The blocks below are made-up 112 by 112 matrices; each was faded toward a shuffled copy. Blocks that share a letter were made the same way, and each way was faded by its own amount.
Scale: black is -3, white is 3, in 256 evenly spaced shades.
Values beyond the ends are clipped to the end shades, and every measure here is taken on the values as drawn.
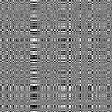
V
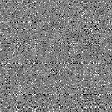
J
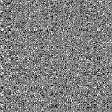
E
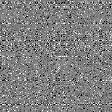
J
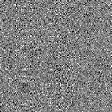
E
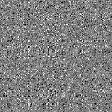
E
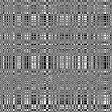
V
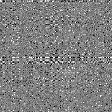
J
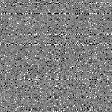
J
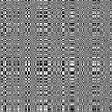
V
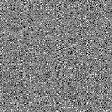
E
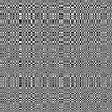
V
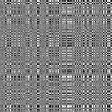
V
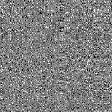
E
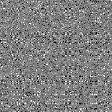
J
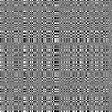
V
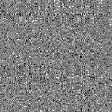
J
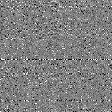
J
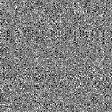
E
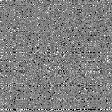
J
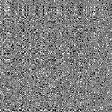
J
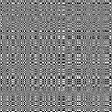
V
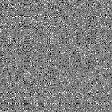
J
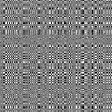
V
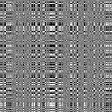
V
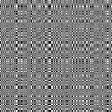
V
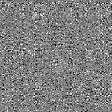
J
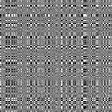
V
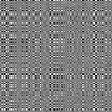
V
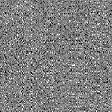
E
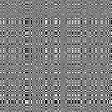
V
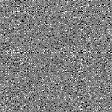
J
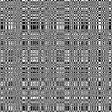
V
